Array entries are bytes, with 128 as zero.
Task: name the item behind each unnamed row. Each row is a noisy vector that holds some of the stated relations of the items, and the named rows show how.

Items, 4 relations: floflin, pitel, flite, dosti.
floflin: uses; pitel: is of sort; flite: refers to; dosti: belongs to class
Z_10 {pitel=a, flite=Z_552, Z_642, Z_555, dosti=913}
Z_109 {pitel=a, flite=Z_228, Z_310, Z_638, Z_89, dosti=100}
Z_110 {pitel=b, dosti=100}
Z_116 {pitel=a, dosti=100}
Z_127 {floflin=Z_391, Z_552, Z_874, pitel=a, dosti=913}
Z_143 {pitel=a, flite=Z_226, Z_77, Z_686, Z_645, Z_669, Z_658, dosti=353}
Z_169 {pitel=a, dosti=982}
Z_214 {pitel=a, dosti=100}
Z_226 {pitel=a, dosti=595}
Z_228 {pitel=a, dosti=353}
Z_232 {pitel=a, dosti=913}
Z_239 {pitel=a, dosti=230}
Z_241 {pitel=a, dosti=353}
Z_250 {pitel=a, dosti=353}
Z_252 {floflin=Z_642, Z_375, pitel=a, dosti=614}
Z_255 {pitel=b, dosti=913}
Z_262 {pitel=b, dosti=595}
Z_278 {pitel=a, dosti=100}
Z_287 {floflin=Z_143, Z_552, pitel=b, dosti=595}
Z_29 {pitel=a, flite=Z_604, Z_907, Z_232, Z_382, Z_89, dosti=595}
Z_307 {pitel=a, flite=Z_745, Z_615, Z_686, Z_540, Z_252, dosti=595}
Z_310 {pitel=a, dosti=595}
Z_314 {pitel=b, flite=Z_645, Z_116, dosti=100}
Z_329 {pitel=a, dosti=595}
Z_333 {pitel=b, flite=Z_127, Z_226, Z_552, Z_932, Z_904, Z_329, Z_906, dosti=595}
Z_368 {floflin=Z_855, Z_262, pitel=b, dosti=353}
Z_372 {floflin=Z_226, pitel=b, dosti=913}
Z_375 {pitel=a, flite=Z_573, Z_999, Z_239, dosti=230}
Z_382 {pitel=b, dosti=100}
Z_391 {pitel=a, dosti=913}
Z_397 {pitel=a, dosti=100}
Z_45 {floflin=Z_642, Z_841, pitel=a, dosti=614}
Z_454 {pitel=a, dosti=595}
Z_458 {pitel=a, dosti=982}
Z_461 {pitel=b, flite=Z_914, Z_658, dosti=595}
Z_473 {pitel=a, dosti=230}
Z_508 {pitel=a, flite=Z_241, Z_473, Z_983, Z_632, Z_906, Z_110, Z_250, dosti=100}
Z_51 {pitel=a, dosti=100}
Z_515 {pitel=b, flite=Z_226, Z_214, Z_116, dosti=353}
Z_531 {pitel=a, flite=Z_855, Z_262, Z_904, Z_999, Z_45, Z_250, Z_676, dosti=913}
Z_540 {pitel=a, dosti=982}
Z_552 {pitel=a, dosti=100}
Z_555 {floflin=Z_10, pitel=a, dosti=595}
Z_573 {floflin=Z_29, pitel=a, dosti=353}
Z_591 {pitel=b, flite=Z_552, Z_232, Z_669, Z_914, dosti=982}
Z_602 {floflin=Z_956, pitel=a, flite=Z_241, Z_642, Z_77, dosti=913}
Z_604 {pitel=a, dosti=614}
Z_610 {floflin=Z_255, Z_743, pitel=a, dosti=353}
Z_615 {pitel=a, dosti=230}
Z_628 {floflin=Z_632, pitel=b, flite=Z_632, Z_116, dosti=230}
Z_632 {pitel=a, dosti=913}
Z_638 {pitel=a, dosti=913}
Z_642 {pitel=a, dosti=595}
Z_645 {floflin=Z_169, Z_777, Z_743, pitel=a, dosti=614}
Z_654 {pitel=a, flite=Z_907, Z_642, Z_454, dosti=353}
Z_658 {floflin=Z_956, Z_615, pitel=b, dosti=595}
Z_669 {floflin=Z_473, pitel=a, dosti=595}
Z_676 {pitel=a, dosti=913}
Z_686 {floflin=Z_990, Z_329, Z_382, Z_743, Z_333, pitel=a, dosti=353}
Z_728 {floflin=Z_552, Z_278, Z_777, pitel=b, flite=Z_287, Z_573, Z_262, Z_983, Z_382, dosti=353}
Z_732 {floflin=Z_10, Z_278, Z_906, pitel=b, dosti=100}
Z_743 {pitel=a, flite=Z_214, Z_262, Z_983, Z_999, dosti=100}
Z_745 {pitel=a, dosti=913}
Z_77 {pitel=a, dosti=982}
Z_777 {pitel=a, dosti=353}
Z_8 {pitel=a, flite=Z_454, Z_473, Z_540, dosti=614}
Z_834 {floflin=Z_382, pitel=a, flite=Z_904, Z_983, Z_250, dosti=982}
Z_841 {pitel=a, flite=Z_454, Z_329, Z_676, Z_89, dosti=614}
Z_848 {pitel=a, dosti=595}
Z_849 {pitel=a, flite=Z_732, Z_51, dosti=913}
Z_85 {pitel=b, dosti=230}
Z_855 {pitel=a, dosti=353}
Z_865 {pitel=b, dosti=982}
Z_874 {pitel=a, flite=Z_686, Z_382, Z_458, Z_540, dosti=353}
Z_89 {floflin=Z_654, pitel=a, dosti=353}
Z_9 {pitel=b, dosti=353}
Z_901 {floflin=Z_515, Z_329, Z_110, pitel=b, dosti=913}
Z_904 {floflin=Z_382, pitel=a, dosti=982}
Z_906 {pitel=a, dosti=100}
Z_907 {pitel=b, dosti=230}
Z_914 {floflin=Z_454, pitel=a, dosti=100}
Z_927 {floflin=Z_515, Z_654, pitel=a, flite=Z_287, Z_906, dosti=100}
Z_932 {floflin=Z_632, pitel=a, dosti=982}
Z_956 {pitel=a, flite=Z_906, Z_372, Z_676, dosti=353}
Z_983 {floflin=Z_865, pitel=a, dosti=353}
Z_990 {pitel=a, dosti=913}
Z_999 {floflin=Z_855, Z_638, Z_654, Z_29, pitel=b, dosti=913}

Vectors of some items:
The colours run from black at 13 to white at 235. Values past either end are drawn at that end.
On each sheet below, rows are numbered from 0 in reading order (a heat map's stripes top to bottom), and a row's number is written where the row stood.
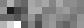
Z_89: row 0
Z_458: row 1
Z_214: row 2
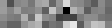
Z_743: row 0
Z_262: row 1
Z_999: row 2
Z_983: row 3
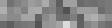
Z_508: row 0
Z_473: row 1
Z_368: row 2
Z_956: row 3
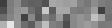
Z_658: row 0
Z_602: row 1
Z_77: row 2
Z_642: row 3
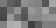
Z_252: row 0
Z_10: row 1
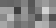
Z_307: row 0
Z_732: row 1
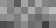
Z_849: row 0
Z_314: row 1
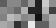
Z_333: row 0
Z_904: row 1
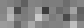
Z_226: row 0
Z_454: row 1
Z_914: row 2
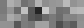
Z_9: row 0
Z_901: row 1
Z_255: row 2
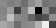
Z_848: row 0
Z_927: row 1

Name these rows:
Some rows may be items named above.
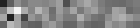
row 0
Z_628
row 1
Z_552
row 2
Z_743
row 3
Z_116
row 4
Z_956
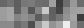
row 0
Z_143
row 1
Z_127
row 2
Z_287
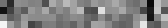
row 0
Z_686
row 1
Z_10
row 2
Z_110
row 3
Z_372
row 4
Z_116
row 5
Z_834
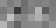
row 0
Z_329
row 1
Z_777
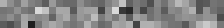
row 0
Z_990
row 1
Z_632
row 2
Z_874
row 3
Z_307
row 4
Z_654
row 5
Z_610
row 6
Z_110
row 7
Z_555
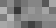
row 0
Z_29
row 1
Z_10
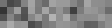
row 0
Z_645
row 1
Z_531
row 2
Z_855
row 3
Z_906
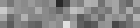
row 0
Z_375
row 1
Z_278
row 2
Z_728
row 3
Z_638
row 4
Z_531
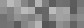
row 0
Z_110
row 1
Z_515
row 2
Z_143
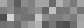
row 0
Z_604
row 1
Z_262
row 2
Z_990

